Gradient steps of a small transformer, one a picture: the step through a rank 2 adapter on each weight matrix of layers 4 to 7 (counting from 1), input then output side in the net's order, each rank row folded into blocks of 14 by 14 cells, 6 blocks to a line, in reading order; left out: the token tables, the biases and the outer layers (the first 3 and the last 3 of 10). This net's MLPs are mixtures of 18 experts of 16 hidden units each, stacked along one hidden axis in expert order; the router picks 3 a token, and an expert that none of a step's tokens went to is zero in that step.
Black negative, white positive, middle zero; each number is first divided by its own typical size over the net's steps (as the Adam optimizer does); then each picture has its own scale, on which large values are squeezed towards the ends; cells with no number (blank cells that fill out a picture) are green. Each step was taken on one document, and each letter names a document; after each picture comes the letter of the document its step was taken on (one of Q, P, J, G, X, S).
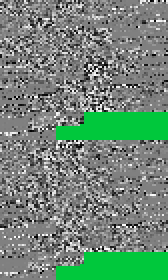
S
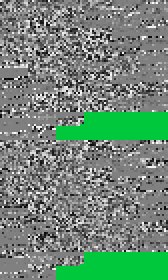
S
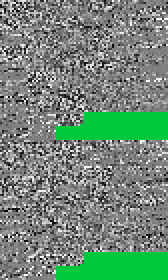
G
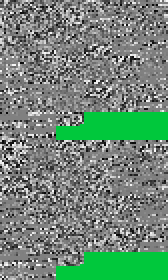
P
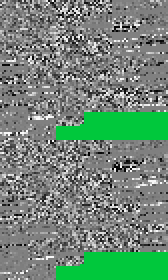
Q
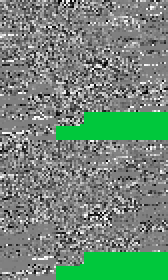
Q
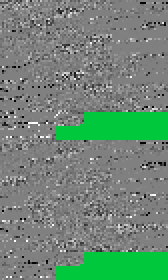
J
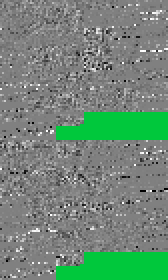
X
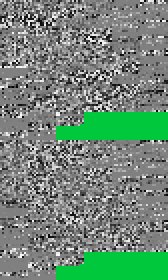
S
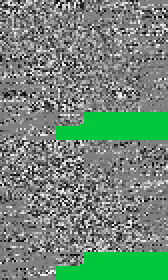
G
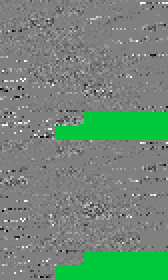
J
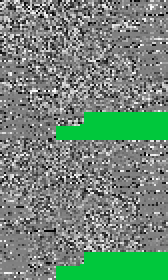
Q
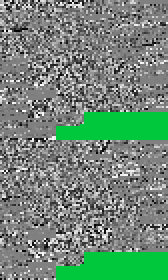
P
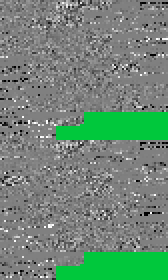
J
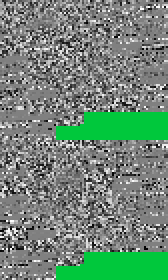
P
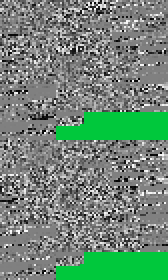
Q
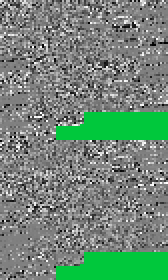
Q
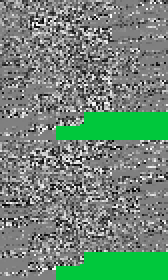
S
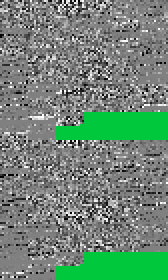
Q
